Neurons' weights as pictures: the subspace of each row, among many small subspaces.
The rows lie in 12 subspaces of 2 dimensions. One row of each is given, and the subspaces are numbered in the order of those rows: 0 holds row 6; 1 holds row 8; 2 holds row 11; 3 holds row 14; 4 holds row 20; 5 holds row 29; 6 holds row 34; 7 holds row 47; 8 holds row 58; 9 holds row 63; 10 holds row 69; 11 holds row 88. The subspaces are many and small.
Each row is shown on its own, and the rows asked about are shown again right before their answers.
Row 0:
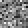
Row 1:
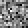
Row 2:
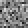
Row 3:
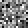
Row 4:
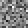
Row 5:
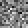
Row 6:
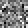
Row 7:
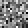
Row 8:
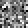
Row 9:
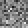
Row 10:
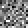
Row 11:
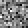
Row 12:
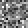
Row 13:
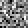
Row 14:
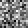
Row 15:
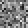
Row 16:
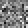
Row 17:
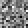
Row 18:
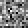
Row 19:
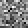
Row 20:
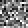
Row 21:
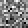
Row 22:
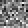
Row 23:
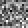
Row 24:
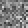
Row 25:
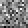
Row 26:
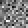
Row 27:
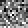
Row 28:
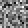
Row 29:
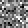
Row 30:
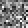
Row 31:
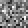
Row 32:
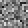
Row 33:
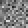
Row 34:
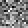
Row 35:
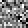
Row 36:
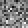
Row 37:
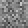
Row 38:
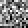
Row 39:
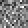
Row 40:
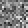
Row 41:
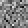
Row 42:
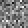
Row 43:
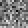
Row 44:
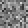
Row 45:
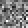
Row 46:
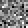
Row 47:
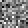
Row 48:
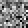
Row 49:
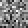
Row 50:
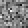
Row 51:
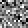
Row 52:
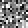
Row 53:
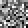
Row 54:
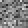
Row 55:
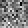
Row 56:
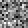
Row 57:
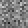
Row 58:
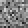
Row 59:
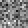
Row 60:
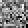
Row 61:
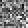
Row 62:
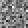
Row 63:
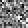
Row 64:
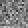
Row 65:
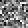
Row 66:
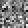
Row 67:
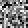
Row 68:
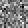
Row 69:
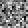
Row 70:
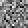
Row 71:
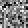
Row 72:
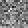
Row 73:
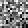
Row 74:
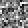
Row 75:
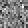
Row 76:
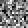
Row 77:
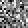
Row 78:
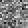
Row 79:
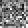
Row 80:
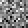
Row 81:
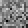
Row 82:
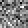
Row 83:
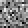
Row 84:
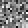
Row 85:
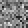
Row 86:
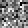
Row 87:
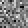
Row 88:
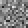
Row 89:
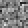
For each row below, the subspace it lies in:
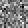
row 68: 0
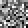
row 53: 11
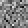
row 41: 0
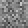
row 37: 8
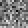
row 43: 3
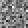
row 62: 1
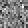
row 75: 0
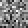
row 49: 3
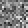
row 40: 5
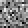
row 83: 8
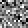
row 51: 9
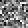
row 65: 4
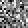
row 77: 10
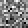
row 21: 6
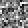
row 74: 8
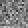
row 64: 4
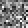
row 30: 5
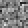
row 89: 8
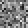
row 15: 10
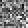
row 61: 9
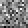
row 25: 4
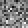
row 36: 6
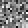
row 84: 7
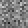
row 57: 4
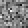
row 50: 2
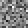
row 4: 1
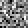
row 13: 10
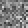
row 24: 5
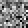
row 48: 5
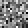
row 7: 7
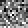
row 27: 8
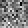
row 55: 8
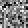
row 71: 1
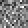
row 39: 0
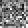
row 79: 9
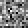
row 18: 2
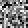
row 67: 1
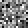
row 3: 7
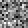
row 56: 3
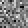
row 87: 10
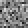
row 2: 8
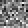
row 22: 4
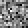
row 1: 2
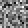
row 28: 1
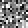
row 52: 7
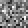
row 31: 10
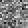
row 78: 2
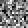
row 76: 10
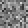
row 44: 10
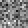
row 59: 3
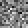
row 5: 7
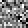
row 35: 9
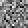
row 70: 0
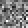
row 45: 5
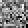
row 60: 9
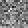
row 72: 6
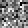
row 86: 8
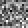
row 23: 3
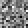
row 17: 1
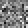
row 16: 0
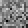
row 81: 9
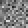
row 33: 11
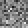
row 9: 6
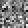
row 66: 1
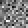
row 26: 11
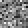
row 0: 2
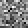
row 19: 6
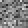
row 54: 2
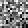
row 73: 7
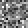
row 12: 6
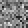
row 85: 5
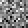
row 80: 9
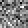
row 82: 5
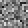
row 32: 4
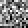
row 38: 3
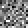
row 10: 11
